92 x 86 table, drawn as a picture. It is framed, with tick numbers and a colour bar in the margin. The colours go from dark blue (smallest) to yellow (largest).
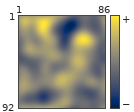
Grain: smooth. Ninth with the lowest average: top middle. Ninth with the highest average: top left. Mirror symmetry: none.
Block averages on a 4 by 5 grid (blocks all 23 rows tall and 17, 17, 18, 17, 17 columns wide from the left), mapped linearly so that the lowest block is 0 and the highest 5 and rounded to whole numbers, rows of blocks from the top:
4 5 0 1 1
2 3 2 4 2
2 2 3 3 1
2 1 3 1 1
